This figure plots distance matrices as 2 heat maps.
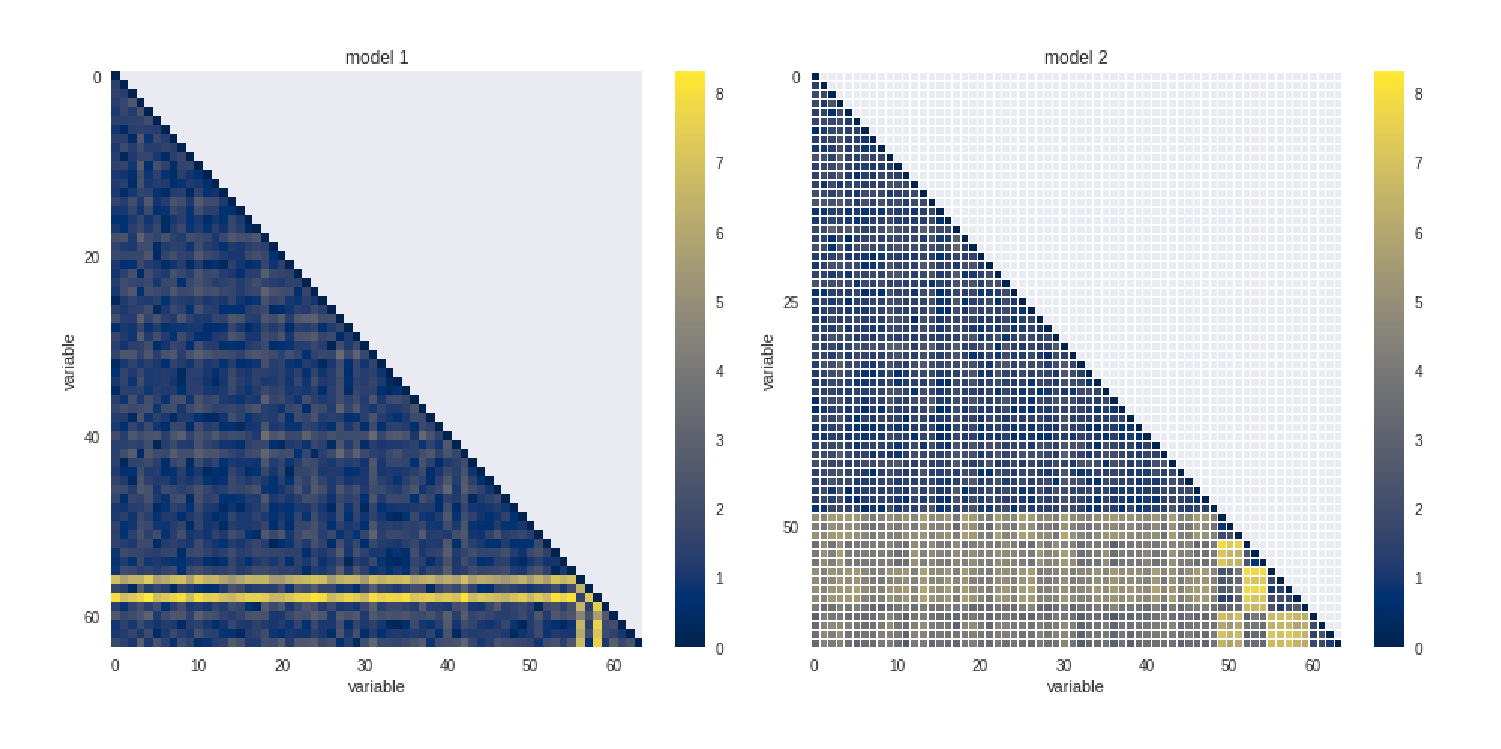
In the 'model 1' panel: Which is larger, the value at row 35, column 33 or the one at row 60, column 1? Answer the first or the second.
the second
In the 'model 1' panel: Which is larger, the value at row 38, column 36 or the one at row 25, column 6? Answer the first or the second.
the first
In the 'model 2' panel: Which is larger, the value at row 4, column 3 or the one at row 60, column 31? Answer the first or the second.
the second
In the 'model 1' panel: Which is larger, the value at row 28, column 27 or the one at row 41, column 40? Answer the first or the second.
the second
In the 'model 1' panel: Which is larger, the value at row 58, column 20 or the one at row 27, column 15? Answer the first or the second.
the first
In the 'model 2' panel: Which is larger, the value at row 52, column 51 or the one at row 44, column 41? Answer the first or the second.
the first
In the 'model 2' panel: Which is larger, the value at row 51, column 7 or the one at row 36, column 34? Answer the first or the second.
the first
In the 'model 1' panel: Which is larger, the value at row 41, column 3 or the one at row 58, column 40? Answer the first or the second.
the second
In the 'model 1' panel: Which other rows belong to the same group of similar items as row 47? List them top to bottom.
0, 1, 2, 3, 4, 5, 6, 7, 8, 9, 10, 11, 12, 13, 14, 15, 16, 17, 18, 19, 20, 21, 22, 23, 24, 25, 26, 27, 28, 29, 30, 31, 32, 33, 34, 35, 36, 37, 38, 39, 40, 41, 42, 43, 44, 45, 46, 48, 49, 50, 51, 52, 53, 54, 55, 57, 59, 60, 61, 62, 63
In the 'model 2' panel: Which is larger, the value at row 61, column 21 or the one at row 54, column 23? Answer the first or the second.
the second
